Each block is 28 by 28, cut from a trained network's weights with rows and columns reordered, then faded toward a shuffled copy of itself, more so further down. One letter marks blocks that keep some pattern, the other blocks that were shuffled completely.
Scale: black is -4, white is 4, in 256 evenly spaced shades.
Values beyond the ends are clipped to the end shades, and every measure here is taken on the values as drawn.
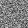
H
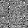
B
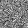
H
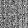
B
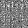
B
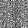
B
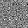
B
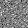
H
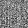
B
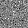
H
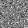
H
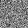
H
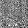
B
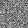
B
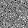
H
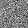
H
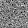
H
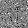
B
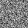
H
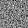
H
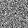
H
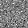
H
